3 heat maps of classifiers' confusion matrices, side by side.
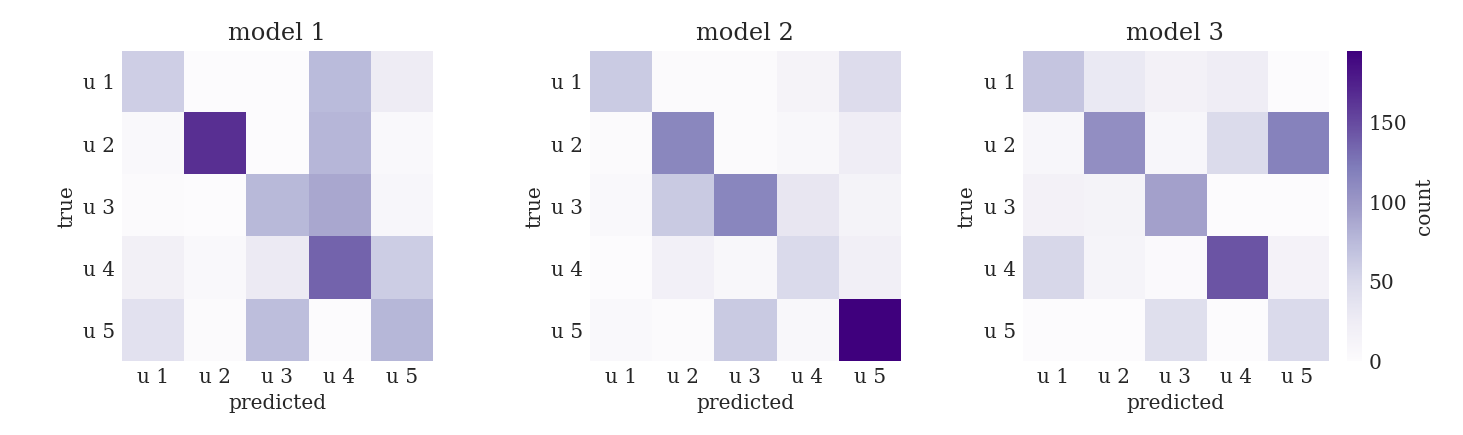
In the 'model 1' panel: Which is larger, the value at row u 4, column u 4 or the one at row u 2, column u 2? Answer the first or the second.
the second
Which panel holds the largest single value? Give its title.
model 2
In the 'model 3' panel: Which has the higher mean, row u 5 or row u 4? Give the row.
u 4
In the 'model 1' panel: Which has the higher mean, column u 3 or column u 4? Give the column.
u 4
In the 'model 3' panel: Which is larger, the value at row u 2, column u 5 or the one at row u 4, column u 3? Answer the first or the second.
the first
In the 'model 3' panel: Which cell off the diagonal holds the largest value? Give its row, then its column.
u 2, u 5
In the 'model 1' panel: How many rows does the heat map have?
5
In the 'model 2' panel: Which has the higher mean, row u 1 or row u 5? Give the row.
u 5
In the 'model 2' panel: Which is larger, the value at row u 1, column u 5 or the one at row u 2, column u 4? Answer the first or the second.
the first
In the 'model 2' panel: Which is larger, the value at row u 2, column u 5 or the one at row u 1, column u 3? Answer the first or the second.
the first
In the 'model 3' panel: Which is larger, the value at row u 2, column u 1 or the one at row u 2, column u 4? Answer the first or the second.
the second
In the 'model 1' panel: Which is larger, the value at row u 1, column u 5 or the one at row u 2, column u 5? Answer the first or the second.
the first
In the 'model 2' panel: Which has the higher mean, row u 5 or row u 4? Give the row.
u 5
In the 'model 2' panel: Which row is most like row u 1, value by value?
u 4
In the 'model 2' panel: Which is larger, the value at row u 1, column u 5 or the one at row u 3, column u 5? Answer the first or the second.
the first
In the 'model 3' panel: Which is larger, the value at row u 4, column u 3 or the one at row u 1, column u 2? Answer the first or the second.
the second
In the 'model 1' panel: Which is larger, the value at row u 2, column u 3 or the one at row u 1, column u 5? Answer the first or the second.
the second
